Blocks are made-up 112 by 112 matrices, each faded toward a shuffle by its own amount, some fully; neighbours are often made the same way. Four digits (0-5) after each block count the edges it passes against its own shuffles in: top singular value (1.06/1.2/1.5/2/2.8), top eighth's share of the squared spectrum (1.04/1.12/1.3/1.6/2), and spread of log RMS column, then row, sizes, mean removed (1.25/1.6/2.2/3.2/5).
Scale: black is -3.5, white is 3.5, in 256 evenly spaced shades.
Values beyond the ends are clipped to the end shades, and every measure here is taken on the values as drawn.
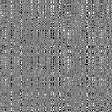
5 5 4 3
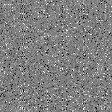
4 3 2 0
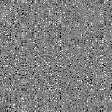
4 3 3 2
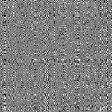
5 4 4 3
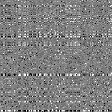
5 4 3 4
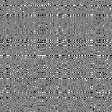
5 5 3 4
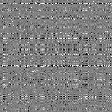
5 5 2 4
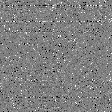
4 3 1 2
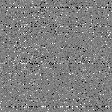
4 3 1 2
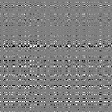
5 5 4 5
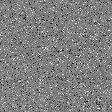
2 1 0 0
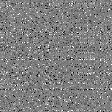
4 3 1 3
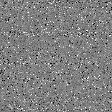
1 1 0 2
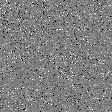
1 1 0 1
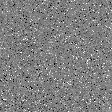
0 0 0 0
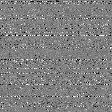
3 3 0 4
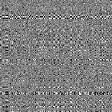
5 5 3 4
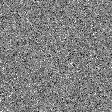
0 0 0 0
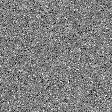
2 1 0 0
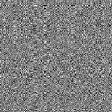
4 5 3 3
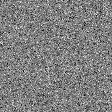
0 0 0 0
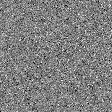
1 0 0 0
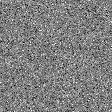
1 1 0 0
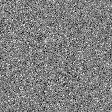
2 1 0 0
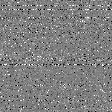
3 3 0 3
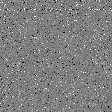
2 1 0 1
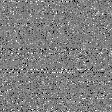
3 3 0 3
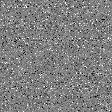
2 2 0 2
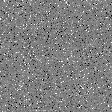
0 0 0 0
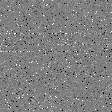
3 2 0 1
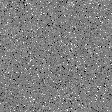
0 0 0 0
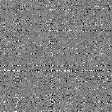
2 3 3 3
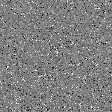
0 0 0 1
